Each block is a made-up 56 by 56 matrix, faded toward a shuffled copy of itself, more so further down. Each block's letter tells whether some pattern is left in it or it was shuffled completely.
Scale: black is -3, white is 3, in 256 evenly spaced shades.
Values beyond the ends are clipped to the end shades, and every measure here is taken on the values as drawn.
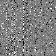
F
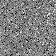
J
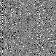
F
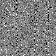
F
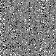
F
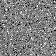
J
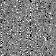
F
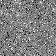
J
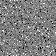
J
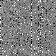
F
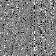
F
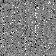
F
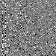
F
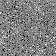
J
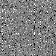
F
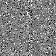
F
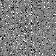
F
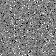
J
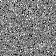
J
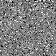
J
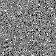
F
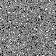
J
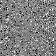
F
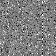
F
